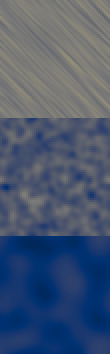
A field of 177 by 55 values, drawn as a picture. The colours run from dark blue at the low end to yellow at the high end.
It is made of 3 by 1 panels. Panel 1,1: middling, slanting down to the right, faint in contrast. Panel 2,1: low, blotchy. Panel 3,1: very low, smooth, faint in contrast.
